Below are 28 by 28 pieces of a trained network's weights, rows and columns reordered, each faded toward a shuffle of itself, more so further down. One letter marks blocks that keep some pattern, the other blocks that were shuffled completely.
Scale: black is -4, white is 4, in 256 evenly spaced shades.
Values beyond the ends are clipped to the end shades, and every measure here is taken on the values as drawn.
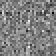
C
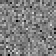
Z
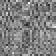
C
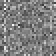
C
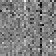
C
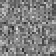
C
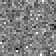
Z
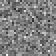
Z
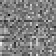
C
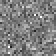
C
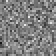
Z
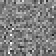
C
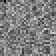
C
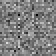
C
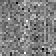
C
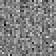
C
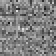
C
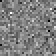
Z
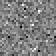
Z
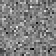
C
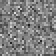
Z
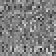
C
